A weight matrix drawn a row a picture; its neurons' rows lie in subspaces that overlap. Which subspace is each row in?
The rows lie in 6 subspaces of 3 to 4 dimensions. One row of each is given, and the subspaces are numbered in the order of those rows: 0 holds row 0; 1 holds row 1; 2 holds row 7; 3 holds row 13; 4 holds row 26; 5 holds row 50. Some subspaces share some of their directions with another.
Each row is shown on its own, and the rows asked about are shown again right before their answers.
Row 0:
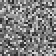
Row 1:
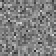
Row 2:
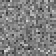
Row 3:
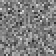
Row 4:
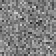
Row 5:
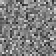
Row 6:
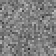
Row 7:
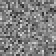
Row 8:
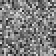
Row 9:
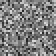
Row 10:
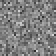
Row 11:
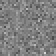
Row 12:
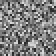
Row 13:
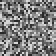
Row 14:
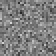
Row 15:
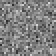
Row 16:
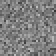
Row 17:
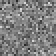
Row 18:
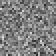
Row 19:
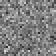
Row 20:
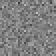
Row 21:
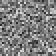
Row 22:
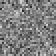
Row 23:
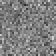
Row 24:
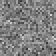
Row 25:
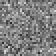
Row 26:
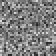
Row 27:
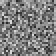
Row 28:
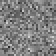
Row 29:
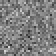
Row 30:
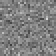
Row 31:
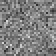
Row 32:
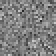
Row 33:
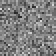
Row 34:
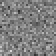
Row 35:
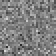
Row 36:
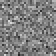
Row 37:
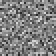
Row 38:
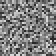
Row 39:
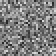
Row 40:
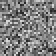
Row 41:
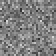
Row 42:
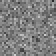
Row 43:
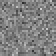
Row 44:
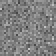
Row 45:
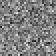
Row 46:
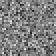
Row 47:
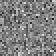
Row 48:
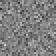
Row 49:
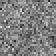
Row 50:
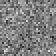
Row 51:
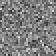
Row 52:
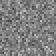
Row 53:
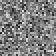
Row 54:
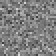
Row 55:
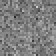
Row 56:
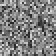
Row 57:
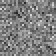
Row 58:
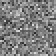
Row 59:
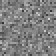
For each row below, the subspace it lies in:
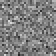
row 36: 1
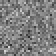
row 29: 5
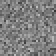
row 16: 2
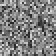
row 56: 4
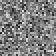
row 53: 2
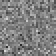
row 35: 5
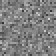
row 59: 3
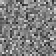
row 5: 0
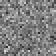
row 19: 5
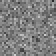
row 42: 5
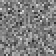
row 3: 1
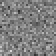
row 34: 4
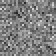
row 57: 4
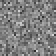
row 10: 1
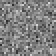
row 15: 5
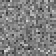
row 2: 5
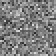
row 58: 5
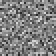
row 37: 3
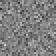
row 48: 1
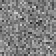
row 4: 4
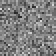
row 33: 4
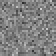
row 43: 2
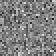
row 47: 2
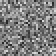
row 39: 0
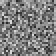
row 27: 0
